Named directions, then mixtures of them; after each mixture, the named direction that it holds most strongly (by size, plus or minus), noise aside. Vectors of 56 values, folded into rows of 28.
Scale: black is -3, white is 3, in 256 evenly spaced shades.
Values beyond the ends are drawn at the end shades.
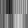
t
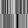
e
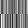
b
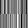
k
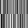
b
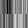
t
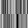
e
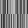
b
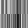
k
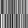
b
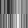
t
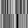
e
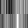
t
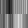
t
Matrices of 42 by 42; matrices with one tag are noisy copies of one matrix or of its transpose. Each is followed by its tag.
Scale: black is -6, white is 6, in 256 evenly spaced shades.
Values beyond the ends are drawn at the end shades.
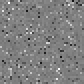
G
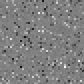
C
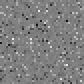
C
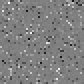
G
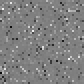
G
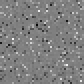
C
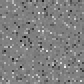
C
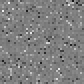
G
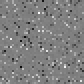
C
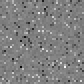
C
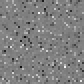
C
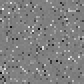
G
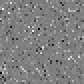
G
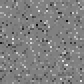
C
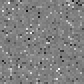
G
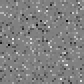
C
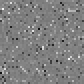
G
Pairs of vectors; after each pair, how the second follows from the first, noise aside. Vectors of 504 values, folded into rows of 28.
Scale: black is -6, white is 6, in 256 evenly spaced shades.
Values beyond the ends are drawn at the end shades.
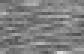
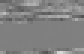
partly zeroed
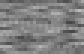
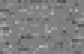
partly zeroed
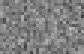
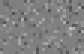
partly zeroed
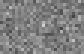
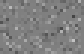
partly zeroed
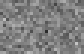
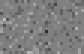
partly zeroed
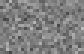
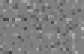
partly zeroed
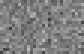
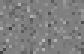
partly zeroed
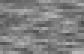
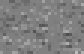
partly zeroed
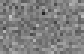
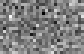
scaled up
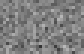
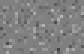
partly zeroed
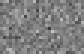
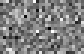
scaled up
